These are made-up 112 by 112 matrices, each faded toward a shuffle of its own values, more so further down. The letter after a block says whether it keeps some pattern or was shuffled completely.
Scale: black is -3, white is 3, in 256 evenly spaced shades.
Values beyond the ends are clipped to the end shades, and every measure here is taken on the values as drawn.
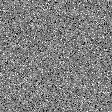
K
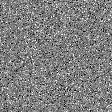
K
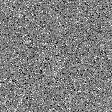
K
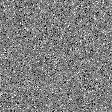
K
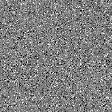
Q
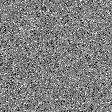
K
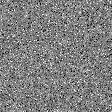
K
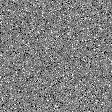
K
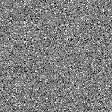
Q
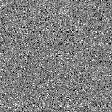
Q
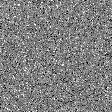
K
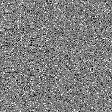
Q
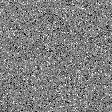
K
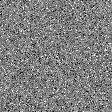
K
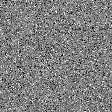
K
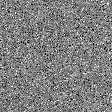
K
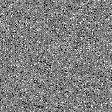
Q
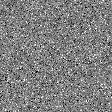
K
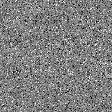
Q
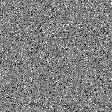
Q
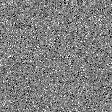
Q
